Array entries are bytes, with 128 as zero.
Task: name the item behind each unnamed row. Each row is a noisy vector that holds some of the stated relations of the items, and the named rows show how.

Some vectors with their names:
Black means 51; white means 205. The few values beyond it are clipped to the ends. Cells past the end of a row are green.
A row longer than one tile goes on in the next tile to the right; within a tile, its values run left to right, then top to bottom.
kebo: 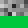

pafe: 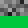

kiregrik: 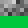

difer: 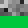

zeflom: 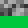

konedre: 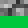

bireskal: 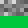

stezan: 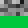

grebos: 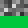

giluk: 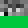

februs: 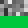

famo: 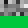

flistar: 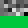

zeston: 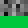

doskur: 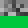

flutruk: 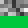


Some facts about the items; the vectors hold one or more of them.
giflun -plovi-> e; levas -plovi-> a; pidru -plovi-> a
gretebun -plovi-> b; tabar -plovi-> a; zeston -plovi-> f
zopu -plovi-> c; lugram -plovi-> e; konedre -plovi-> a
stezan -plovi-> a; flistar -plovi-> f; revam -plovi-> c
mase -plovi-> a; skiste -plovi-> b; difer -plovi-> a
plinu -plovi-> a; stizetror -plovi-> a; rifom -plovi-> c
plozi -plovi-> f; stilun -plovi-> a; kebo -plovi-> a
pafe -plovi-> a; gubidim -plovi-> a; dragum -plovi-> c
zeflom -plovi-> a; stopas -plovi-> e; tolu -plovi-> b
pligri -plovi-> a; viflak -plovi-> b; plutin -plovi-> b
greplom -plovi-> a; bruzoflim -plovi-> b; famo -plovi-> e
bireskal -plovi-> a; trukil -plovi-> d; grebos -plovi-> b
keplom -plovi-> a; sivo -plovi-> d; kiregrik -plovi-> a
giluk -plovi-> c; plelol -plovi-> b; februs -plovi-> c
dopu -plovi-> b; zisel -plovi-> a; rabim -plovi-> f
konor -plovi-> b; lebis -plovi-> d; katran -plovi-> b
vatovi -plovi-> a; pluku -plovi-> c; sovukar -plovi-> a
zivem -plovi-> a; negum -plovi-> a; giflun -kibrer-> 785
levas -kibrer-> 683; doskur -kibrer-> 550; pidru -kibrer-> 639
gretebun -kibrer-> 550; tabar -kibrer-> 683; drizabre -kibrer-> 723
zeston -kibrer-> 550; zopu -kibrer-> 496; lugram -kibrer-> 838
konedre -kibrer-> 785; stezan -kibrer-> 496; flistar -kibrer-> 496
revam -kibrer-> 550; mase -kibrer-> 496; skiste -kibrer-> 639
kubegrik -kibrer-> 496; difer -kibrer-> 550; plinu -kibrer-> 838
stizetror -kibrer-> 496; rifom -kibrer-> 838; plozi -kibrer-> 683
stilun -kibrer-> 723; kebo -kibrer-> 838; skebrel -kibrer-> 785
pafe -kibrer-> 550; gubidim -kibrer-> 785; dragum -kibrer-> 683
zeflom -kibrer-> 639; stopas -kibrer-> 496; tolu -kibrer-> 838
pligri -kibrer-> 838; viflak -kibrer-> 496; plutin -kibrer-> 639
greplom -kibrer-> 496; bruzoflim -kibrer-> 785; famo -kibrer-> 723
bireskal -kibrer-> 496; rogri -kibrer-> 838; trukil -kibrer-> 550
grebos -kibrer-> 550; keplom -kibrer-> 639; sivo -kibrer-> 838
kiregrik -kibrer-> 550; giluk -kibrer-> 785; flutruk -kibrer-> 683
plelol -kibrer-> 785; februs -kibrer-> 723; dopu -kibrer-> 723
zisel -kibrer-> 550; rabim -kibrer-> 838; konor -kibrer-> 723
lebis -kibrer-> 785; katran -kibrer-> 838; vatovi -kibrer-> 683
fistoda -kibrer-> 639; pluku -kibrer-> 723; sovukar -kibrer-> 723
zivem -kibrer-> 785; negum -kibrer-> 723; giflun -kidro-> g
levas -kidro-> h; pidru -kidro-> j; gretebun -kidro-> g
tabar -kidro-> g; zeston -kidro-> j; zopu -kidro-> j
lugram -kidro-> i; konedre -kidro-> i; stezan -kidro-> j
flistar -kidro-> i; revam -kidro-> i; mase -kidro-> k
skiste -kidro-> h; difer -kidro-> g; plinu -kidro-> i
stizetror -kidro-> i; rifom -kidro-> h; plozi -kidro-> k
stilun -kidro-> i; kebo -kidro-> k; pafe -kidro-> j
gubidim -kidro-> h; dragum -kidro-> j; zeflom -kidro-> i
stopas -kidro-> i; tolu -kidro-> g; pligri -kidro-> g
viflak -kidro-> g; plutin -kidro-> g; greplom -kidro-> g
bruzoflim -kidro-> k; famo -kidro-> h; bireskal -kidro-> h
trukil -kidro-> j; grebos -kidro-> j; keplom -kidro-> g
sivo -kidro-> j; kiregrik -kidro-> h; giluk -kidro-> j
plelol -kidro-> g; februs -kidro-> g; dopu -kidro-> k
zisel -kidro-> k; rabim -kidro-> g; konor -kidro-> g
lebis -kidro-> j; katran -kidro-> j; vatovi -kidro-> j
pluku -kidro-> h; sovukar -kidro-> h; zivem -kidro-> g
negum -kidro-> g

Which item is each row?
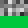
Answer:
rifom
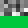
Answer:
plozi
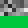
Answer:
dragum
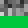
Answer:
zopu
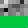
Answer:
greplom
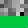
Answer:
skiste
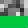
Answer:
giflun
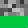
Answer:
stizetror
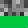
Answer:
katran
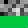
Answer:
lugram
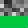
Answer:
trukil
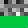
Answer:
stopas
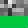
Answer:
stilun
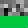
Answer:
rabim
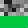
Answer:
lebis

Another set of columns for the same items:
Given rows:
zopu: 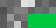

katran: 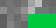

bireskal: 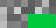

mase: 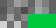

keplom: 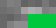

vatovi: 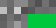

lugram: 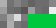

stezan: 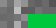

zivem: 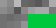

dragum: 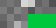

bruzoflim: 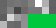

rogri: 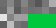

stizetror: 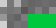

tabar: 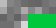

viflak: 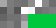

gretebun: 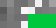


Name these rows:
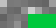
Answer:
pligri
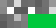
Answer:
giflun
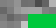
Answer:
difer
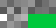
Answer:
kubegrik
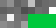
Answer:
revam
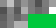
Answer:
februs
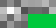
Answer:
famo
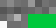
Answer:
flistar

